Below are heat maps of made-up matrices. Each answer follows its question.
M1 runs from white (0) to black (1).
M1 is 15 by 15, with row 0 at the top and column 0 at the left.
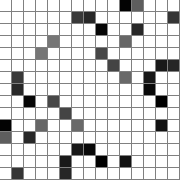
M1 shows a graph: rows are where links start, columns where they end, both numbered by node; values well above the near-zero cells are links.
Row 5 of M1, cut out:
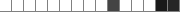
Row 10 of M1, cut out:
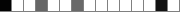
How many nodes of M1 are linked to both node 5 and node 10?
1
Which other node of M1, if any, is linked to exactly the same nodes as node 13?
none
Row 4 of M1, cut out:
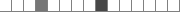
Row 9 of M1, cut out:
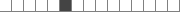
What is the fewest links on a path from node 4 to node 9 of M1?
4
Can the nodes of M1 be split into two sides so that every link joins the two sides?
no
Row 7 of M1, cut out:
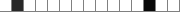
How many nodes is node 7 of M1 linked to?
2
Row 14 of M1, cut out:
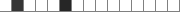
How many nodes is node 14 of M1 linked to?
2
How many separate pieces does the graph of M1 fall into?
1
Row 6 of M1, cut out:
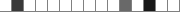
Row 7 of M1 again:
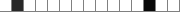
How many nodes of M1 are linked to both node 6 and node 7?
2
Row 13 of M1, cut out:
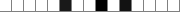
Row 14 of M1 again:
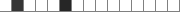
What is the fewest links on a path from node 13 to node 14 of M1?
2
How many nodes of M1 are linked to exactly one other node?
1
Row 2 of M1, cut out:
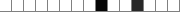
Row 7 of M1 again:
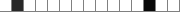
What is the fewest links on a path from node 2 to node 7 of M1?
6
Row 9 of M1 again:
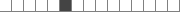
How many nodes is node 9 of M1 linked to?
1
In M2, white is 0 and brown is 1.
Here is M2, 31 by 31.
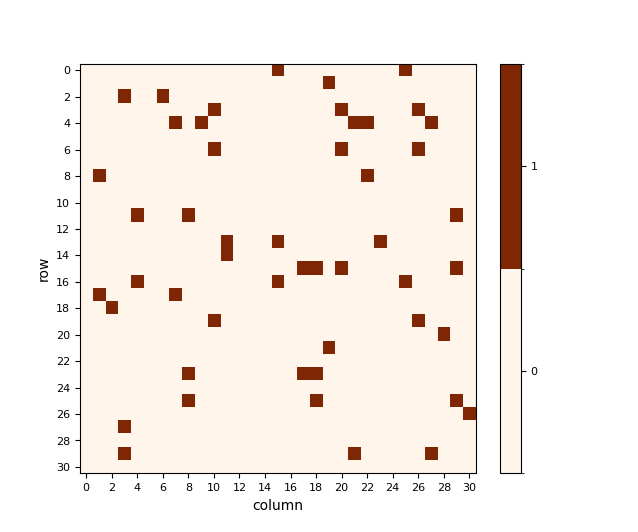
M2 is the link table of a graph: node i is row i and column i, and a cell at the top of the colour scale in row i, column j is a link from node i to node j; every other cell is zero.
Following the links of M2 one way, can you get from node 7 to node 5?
no
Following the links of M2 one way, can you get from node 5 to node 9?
no
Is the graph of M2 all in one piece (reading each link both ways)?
no
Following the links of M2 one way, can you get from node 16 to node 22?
yes
